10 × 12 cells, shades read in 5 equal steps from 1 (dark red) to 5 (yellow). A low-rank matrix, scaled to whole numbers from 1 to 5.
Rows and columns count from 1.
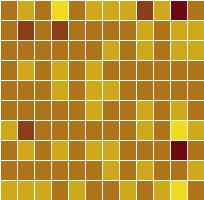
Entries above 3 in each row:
6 3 4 3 3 3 4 4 3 7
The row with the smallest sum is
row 2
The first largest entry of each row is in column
4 9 7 2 4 6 11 2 7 11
